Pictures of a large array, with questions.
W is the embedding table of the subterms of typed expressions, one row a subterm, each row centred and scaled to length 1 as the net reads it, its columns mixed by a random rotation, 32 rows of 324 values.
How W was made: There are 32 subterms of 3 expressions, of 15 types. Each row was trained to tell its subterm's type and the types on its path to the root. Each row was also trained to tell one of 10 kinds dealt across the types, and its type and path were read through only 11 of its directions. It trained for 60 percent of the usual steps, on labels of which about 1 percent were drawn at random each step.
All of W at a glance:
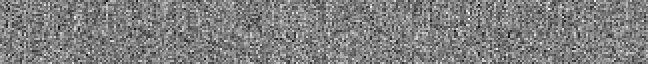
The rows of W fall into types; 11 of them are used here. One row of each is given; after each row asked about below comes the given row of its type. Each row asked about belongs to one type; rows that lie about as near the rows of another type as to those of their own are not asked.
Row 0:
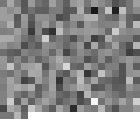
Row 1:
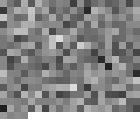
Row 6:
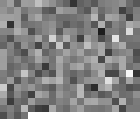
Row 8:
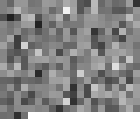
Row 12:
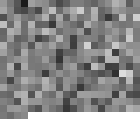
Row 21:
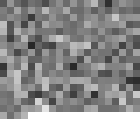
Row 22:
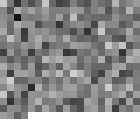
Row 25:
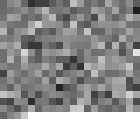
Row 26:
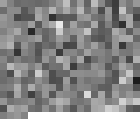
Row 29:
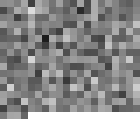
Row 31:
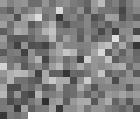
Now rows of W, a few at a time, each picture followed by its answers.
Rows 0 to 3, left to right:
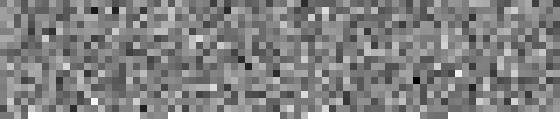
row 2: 26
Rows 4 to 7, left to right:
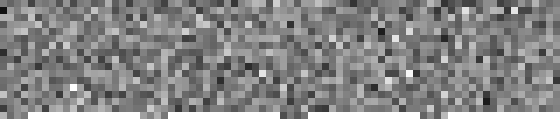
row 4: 1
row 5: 12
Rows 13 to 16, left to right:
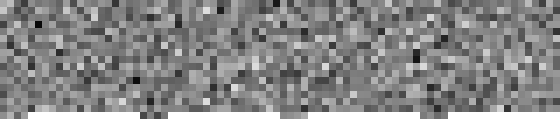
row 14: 8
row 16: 25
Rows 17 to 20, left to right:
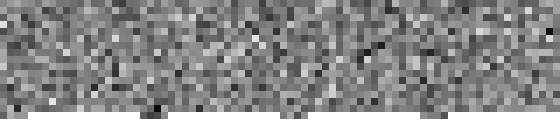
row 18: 31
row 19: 22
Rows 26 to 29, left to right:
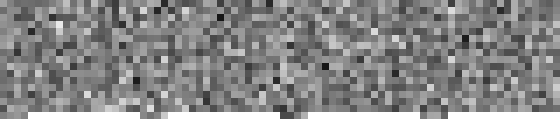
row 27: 26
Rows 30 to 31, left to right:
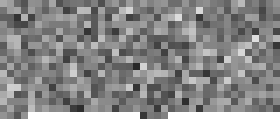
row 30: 0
